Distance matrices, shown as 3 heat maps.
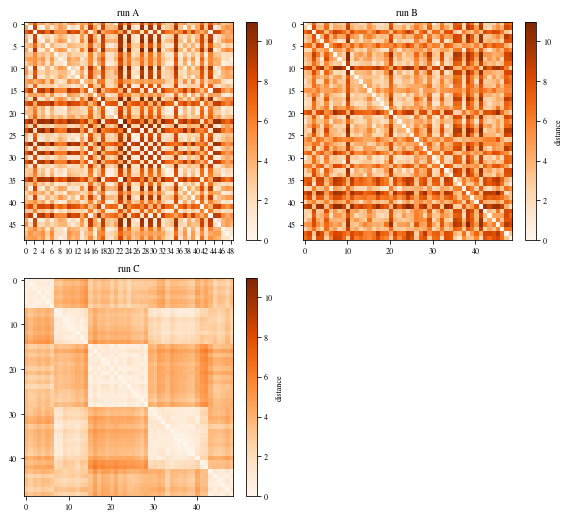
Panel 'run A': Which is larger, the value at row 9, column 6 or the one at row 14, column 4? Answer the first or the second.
the first
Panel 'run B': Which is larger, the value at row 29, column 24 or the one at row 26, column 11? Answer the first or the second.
the first
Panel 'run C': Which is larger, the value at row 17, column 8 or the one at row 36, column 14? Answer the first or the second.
the first
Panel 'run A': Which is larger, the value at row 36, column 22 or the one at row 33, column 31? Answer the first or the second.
the first
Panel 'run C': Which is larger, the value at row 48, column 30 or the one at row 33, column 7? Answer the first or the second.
the first
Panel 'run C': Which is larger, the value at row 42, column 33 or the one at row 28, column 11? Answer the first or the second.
the second
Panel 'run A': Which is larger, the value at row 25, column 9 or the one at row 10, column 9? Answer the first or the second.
the second
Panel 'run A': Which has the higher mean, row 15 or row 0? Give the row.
15
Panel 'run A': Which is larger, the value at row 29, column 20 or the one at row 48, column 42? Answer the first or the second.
the first
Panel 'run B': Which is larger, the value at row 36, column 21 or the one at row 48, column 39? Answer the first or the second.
the first
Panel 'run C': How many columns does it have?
49
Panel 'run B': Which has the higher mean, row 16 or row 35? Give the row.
35
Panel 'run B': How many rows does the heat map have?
49
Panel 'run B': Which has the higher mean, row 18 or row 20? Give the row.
20
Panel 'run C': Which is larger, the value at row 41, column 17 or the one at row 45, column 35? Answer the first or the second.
the first
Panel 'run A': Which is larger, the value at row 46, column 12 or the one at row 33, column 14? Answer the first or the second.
the first
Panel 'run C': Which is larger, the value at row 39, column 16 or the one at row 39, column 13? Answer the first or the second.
the first
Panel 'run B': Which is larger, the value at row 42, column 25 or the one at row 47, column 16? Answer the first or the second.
the second
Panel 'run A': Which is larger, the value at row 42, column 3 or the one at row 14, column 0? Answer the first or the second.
the second
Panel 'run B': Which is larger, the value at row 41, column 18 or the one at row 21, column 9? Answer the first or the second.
the first
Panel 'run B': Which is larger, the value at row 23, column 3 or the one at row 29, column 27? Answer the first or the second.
the second
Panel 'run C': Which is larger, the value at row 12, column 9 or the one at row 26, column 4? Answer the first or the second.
the second
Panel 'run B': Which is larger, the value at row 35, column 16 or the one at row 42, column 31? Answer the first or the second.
the first
